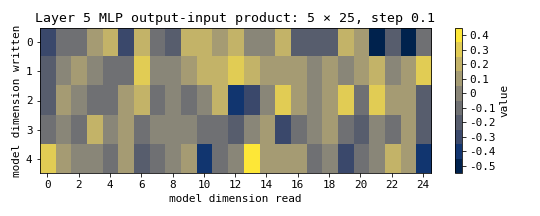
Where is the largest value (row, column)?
4 13
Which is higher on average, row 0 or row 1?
row 1
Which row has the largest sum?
1
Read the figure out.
Title: Layer 5 MLP output-input product: 5 × 25, step 0.1
x-axis: model dimension read, ticks 0 2 4 6 8 10 12 14 16 18 20 22 24
y-axis: model dimension written, ticks 0 1 2 3 4 (0 at the top)
Colour bar: value, ticks -0.5 -0.4 -0.3 -0.2 -0.1 0 0.1 0.2 0.3 0.4
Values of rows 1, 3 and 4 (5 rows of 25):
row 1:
-0.2 0 0.1 0 -0.1 -0.1 0.3 0 0 0.1 0.2 0.2 0.3 0.2 0.1 0.1 0.1 0 0.1 0 0.1 0.2 0 0.1 0.3
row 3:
-0.1 0 -0.1 0.2 0 0.1 -0.1 0 0 0 -0.1 -0.1 -0.2 0 0.1 -0.3 -0.1 0 0.1 -0.1 -0.2 0 -0.1 0.1 -0.2
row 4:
0.3 0.1 0 0 -0.1 0.1 -0.2 -0.1 0 0.1 -0.4 -0.1 0 0.4 0.1 0.1 0.1 -0.1 0 -0.3 -0.1 0 0.2 0.1 -0.4
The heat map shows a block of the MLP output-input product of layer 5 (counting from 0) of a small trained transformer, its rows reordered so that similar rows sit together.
